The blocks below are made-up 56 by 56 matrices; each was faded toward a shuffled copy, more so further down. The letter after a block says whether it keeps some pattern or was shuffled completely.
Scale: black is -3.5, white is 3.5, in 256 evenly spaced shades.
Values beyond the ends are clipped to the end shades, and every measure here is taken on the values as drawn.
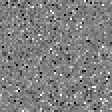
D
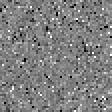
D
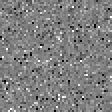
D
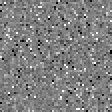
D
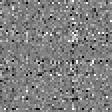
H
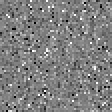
D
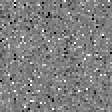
D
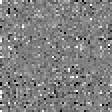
H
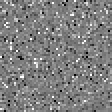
D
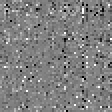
H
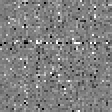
H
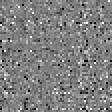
H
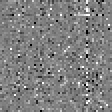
H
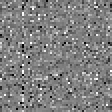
H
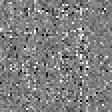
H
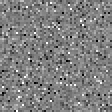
D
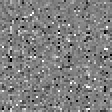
H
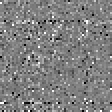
H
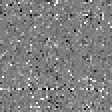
H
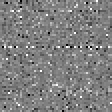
H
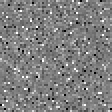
D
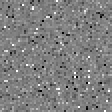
D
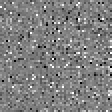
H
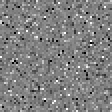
D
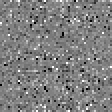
H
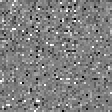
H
